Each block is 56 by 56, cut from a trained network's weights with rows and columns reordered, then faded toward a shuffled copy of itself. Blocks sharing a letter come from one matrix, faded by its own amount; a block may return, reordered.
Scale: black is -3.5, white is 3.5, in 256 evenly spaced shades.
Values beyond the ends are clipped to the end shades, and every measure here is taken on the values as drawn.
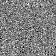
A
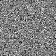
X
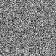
X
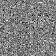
A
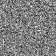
X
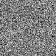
X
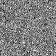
A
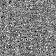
A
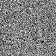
A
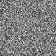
X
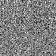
A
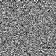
X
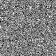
A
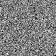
X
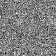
X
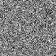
X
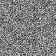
X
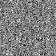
A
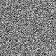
X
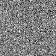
A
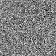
X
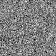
X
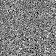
A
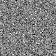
A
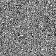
A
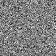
X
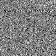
A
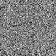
X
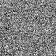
X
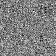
X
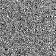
A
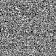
X
